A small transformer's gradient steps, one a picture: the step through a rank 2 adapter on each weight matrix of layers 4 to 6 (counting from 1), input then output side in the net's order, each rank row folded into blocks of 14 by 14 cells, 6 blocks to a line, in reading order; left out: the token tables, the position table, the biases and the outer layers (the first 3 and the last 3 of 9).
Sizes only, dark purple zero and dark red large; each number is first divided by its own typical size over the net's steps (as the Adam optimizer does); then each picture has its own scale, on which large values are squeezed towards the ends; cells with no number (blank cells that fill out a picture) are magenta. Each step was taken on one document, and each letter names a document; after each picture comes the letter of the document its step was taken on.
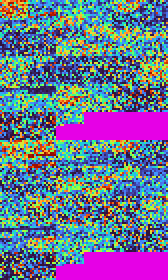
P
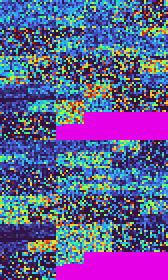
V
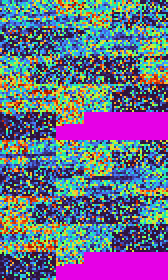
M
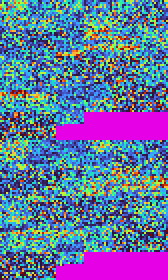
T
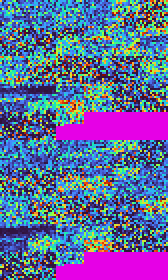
V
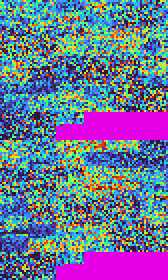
P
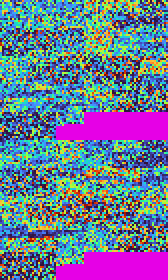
P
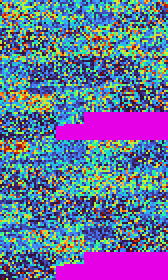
T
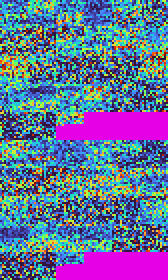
V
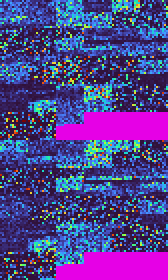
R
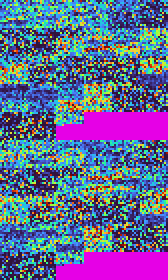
V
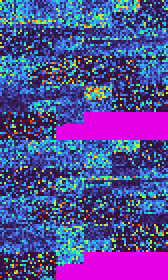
R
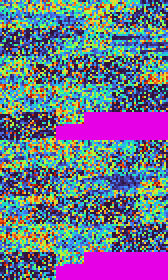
M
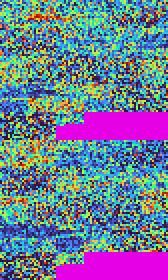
P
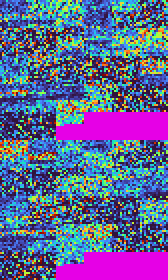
V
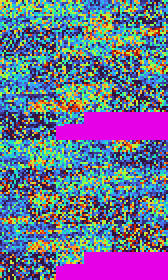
P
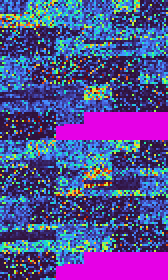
R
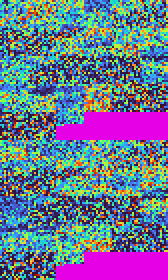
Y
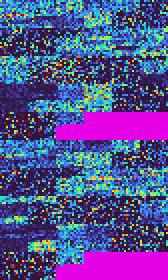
R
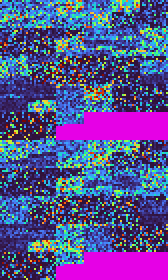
R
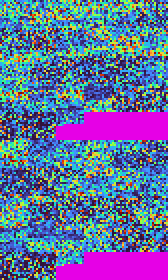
T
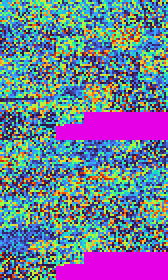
P
